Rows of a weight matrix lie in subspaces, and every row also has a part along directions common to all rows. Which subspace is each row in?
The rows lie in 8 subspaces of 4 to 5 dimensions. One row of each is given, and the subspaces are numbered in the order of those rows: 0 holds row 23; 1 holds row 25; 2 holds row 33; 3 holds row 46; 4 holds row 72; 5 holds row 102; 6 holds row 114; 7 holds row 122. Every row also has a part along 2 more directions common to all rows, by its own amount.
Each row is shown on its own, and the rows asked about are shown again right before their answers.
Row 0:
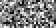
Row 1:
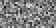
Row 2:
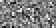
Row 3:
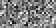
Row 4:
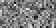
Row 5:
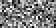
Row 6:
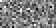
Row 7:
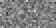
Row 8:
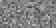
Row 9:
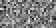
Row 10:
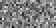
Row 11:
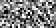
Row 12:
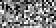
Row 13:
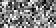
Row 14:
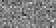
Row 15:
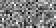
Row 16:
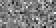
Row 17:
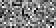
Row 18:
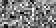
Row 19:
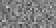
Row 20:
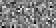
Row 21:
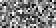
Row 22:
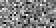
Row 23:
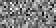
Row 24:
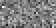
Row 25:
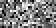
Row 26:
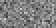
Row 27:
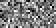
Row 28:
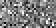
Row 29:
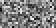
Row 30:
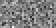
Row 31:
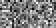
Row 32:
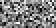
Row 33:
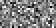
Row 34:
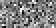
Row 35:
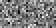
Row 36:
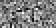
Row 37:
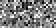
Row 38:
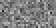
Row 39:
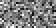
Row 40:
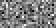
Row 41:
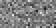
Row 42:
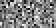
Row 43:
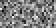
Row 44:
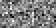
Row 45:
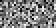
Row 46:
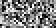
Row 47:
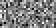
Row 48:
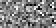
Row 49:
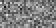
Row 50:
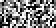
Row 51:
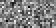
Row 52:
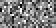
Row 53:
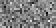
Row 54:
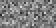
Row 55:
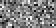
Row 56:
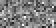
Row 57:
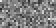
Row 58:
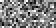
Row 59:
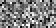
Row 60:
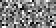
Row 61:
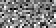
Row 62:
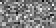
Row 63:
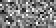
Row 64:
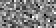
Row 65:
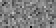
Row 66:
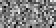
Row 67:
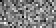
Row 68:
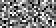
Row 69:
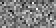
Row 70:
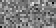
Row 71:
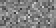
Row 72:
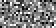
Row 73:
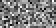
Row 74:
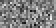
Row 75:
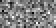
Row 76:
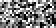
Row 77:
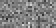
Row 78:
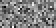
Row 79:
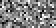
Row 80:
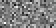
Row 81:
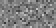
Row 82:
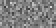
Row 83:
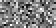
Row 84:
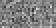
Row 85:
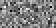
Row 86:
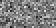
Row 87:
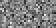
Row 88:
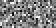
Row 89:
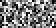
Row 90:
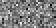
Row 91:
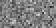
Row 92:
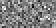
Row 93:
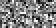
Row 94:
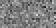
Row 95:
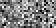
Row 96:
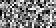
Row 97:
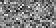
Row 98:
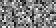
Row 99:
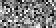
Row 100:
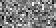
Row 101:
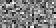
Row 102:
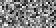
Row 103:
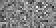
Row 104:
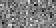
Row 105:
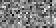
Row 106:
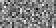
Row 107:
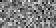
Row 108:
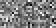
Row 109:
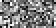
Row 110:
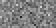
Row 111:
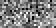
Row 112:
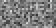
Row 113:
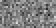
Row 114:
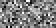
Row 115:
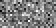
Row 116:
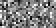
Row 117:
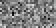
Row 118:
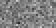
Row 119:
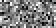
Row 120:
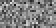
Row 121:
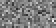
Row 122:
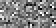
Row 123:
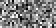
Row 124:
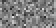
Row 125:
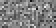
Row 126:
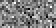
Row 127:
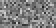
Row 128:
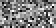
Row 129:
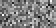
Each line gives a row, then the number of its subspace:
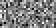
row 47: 3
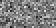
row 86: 3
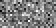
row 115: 0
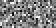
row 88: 3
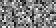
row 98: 1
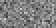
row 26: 5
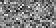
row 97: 5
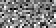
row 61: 6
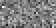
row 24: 5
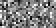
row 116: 3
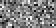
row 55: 3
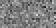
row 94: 1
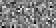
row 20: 2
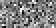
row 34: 2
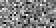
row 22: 4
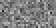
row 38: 0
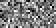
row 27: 6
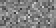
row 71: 3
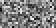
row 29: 5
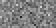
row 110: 6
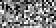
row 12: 5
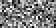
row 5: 3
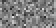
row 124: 0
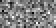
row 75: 0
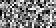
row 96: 1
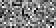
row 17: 4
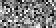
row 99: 5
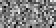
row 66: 2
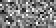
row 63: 0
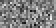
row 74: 1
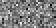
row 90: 6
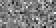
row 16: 1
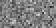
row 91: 2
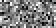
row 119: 4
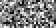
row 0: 0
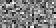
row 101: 1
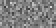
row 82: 0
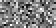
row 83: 4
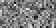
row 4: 1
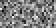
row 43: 0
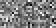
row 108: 7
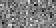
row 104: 3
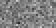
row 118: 7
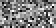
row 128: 5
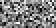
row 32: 5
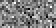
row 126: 1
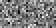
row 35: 0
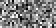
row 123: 1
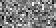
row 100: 2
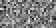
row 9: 7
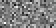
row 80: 4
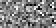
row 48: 7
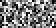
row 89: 2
